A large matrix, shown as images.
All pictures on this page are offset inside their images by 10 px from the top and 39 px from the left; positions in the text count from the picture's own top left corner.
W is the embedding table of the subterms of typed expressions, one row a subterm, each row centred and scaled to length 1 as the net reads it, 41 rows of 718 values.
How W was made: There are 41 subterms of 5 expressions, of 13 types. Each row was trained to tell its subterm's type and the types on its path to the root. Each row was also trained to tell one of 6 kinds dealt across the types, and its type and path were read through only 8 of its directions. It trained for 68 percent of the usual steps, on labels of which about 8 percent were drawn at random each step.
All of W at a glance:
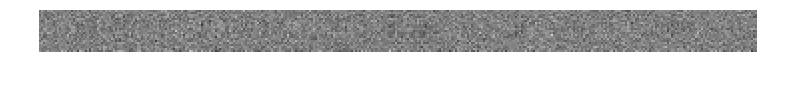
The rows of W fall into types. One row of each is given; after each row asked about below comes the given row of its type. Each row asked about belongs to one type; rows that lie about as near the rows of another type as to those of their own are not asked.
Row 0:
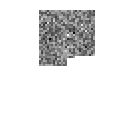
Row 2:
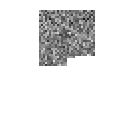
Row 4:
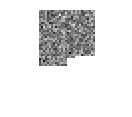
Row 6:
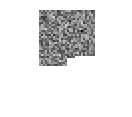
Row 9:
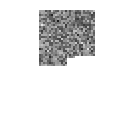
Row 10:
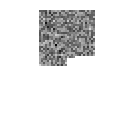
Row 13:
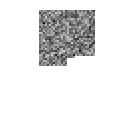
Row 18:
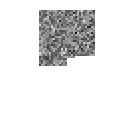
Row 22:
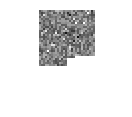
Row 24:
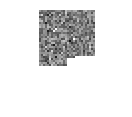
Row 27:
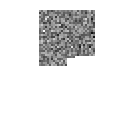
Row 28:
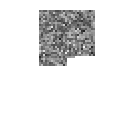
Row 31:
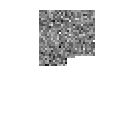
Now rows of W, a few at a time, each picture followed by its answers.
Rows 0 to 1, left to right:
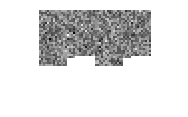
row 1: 22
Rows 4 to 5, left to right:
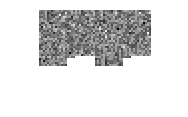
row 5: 22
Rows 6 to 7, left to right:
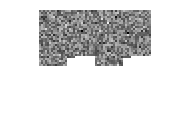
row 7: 22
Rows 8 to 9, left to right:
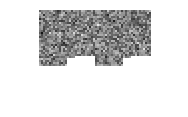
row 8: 6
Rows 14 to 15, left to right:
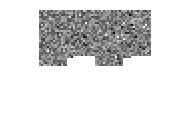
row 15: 6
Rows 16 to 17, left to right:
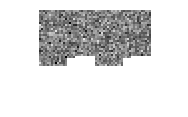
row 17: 13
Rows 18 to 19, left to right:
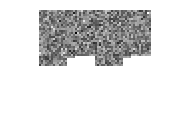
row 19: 31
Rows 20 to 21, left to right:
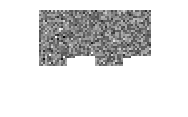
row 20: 2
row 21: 6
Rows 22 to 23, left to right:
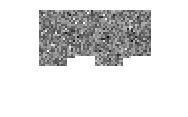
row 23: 13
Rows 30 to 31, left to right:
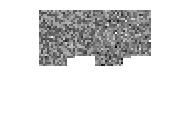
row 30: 0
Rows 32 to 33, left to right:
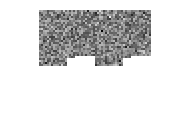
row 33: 9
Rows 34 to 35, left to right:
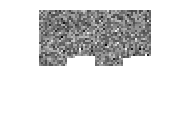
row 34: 28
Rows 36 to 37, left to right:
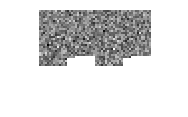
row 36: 18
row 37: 24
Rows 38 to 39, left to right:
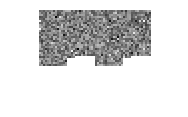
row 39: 9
